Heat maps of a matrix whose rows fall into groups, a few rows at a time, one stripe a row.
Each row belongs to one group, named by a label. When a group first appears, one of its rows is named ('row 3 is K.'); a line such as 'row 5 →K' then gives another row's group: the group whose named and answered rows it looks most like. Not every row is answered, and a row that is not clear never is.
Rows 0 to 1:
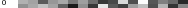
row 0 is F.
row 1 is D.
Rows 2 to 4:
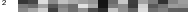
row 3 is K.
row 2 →K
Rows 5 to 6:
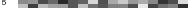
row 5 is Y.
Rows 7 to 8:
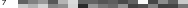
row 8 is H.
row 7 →K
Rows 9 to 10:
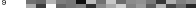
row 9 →D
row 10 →H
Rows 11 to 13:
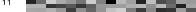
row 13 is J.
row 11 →K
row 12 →Y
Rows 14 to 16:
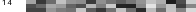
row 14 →Y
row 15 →D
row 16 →K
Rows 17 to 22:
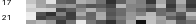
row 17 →H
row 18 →H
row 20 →Y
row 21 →Y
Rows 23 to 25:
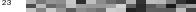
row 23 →F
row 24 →J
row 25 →J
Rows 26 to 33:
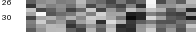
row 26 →K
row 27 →K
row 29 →J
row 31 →J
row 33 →D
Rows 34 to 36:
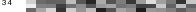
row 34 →Y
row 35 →H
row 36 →K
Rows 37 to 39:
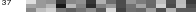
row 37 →H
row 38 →H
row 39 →D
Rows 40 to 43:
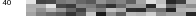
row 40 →Y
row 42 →J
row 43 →F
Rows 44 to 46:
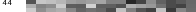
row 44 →J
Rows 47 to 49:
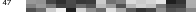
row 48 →Y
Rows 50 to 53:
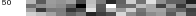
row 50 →F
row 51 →D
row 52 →F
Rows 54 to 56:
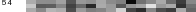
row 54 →J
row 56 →J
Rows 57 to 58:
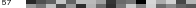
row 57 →K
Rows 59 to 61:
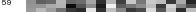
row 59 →F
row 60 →D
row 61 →D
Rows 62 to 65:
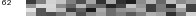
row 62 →D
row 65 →Y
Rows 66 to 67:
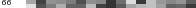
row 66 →F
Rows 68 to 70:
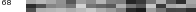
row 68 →J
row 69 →K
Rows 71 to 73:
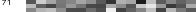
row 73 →D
